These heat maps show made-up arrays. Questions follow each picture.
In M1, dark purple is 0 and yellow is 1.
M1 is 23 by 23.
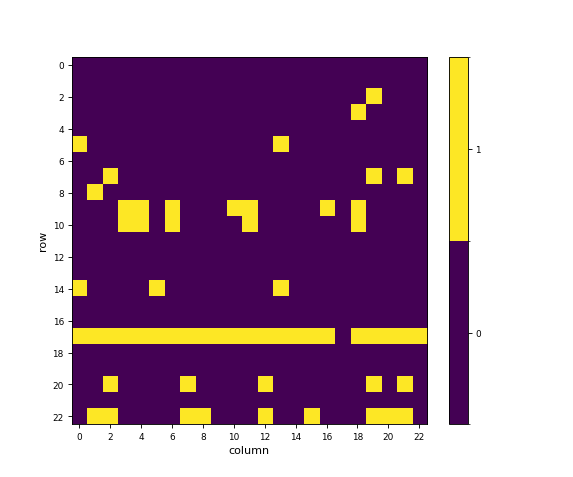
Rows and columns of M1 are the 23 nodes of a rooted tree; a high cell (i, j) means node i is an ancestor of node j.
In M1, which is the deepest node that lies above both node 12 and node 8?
22
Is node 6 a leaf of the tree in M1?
yes
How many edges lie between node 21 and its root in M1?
4
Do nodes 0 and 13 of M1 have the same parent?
yes
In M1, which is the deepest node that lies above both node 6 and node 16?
9
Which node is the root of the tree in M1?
17
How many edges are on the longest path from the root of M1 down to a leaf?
5
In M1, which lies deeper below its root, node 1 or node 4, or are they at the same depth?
the same depth
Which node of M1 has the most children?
10
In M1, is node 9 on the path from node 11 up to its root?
yes
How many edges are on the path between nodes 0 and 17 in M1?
3
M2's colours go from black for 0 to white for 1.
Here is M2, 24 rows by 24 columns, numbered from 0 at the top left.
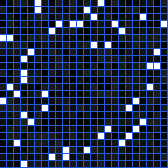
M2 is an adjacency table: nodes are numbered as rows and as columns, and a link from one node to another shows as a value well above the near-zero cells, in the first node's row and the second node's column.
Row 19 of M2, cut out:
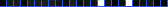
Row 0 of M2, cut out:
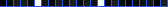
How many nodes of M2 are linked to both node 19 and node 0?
1
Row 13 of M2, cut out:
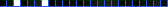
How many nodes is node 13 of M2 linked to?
2
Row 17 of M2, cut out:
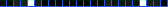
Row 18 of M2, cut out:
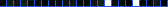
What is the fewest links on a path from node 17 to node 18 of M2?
6
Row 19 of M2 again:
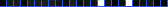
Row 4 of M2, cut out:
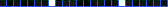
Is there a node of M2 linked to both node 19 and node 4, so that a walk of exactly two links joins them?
no
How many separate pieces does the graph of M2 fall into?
2
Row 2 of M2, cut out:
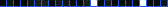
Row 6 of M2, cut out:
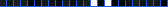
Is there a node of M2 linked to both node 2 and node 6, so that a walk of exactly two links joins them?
yes
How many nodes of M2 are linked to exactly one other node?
5
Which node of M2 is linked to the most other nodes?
node 3
